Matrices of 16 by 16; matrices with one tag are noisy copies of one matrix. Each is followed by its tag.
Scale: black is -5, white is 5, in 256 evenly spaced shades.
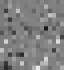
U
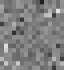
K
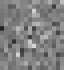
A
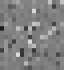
A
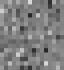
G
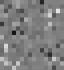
K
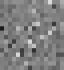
A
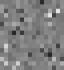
K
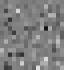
U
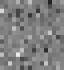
G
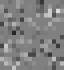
K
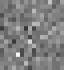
A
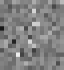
A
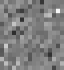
K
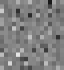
G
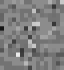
A
